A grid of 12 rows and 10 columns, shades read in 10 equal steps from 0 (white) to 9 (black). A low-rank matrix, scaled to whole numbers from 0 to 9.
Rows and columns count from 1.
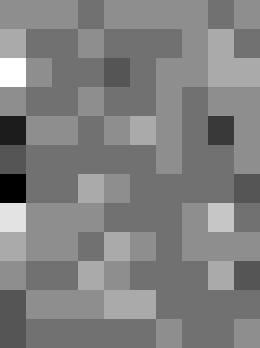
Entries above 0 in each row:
10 10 9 10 10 10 10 10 10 10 10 10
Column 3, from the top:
4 5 5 5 4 5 5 4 4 5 4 5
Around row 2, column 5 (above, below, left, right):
4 6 4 5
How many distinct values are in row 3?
5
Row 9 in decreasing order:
5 5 4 4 4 4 4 4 3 3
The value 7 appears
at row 5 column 9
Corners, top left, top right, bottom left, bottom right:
4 4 6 4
